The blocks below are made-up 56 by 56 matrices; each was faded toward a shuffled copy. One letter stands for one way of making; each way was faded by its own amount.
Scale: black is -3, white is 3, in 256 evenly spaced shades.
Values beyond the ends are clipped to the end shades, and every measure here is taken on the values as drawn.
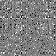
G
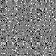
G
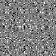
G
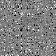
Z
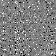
Z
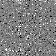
Z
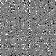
Z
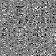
G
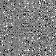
Z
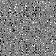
G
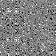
Z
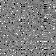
Z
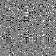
G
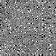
Z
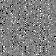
Z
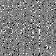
Z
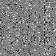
Z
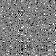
G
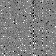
Z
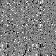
Z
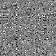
Z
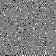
Z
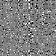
G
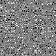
G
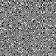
G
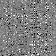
Z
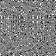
G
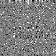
G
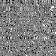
G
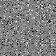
Z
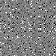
G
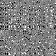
G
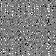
G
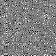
Z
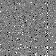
Z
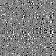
G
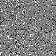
Z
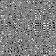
G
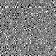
G
